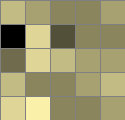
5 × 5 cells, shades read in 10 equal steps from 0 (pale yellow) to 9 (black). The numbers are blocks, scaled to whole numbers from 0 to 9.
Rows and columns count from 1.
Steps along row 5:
down up same down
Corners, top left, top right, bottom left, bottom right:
2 3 1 3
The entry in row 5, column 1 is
1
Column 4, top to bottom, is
4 4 3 3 4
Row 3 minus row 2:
-4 0 -4 -1 -1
